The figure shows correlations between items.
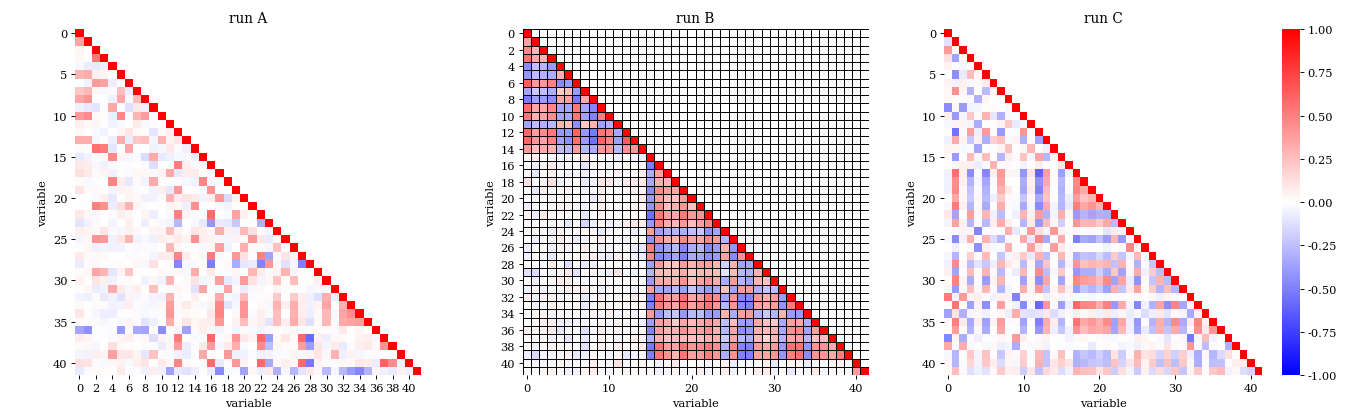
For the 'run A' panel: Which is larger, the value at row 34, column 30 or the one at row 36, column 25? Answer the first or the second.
the first
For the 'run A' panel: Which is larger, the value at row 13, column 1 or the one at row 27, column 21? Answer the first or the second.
the first
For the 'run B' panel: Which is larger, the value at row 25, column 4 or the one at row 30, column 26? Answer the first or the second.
the first
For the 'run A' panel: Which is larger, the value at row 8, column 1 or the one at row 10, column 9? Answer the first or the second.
the first
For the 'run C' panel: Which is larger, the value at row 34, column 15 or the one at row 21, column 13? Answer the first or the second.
the second
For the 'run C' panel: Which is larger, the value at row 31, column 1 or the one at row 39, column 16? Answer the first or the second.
the second
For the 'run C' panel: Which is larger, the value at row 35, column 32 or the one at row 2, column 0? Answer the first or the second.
the second
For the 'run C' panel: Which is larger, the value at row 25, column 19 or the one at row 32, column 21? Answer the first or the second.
the second
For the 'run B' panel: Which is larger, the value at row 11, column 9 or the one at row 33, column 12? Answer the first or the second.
the second
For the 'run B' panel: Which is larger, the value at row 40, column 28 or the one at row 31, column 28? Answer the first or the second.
the first
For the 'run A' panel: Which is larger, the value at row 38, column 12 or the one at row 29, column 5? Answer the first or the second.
the first
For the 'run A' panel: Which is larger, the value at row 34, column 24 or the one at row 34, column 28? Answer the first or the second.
the first
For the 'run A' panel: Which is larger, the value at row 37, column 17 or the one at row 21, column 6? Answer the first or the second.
the second
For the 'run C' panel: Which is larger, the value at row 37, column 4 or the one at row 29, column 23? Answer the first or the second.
the first
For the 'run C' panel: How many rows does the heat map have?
42
